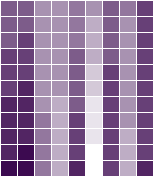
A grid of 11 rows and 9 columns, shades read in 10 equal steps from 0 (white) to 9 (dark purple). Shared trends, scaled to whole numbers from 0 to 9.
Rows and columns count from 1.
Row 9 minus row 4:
1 1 1 -1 1 -2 1 -1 0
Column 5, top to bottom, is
5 5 5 6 6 6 6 7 7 7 8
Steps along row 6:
up down same up down up down up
